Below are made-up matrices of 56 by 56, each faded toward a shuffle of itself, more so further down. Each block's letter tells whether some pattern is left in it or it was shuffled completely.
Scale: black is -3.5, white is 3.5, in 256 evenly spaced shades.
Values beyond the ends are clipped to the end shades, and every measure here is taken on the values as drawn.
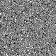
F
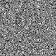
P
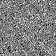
F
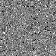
P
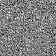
P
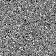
F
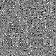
P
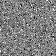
F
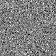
P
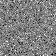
F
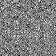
P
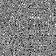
P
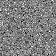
F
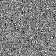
F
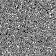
F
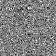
P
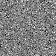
F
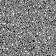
F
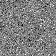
F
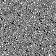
F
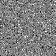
P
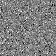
P
